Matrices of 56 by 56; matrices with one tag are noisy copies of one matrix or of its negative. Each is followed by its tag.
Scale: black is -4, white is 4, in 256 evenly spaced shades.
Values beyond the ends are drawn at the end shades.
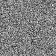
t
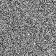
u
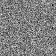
t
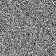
u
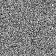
t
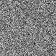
u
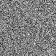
u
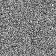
t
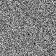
u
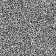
t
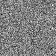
t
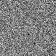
u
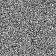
t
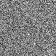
u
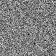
u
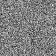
t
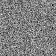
t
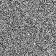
u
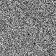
u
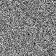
u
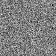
t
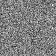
t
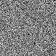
u
